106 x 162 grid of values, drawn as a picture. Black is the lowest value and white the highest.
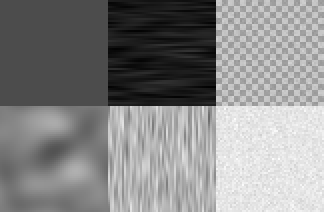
It is made of 2 by 3 panels. Panel 1,1: low, flat. Panel 1,2: very low, streaked across, faint in contrast. Panel 1,3: high, checkered. Panel 2,1: middling, smooth. Panel 2,2: high, streaked downward. Panel 2,3: very high, fine-grained, faint in contrast.
